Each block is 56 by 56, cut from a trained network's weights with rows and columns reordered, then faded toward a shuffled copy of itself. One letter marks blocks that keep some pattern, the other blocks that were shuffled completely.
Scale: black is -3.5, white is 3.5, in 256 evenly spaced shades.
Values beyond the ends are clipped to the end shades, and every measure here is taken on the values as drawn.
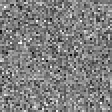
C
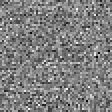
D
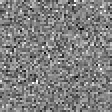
D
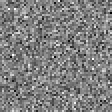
C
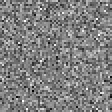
C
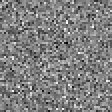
C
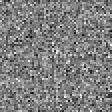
D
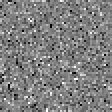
C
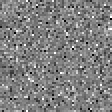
D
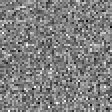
C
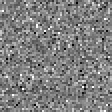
C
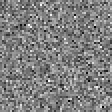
D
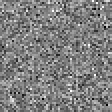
C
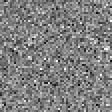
C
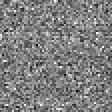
D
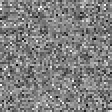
D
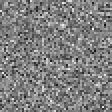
C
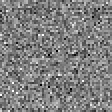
D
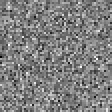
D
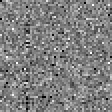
D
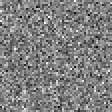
C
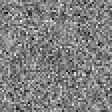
C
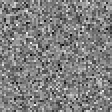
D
